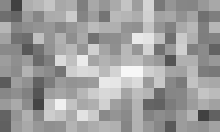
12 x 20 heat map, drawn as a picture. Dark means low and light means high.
No regular stripes run through it. The centre is the ninth with the highest average. The halves do not mirror each other.
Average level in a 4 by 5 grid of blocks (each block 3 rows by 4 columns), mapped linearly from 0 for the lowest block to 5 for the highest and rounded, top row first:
0 2 2 2 1
0 3 2 2 1
0 2 5 3 2
0 4 2 0 1
